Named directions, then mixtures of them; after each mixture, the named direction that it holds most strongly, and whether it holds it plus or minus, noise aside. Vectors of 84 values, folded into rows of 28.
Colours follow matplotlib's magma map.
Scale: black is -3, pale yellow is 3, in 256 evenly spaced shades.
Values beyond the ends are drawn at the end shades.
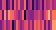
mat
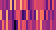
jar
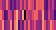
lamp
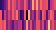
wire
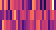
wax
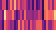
lamp, minus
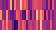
jar, plus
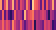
mat, minus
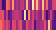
mat, minus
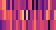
wire, minus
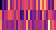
wire, plus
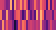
jar, plus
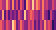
mat, minus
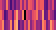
lamp, plus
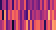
mat, plus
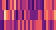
lamp, minus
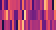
lamp, minus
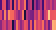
mat, plus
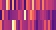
mat, minus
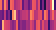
wax, plus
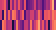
mat, plus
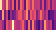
mat, minus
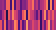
jar, minus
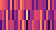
wire, minus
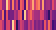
mat, minus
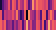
wire, plus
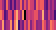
lamp, plus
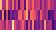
mat, minus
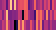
jar, plus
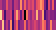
lamp, plus
